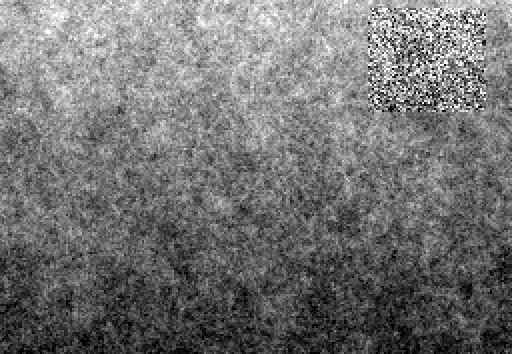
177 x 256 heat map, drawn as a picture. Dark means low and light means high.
Stripes: none. Odd patch: rougher, in the top right. Roughest part: top right. Histogram: bell-shaped. Slope: up to the top. Odd rows or columns: none.
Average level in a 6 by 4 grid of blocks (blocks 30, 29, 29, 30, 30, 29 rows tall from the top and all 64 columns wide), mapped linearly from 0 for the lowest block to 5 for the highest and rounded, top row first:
5 5 5 4
4 4 4 3
3 3 3 3
2 2 2 2
1 1 1 1
0 0 0 0
